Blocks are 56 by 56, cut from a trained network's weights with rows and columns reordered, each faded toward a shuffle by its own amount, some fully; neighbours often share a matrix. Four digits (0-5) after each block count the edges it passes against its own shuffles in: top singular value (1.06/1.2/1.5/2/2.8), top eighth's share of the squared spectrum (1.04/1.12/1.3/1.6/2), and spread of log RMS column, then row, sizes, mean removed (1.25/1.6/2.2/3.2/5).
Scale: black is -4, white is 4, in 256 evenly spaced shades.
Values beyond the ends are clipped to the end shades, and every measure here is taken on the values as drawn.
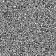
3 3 0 0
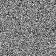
0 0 0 0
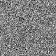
2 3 1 1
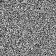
0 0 0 0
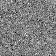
0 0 0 0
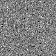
1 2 0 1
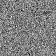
0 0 0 0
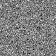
0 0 1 0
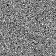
0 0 0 0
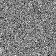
2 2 0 0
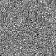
3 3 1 1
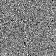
2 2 1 0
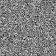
2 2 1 1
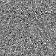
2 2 1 1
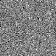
2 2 0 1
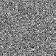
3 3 1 1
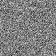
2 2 0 0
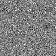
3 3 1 1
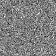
2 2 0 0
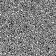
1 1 0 0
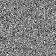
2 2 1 0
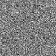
3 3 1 2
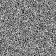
1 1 0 0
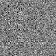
3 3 1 1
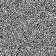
1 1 0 0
